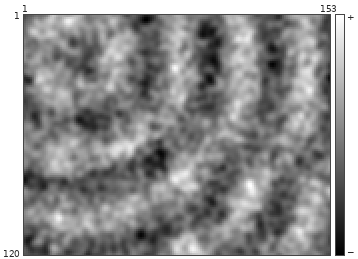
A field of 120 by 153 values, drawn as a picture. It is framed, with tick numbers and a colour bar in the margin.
Stripes: upright, repeating 5 times. Histogram: bell-shaped. Slope: none. Rings: centred on the top left.
